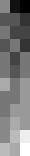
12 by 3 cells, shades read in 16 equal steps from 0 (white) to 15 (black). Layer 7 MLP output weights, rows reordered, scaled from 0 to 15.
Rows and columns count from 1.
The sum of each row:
36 32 30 30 27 26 19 22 20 18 12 9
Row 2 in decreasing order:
12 10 10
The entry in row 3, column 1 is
8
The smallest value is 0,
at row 12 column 3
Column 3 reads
15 12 11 12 8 8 6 6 6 6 1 0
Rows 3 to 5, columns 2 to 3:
11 11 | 8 12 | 11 8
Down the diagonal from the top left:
7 10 11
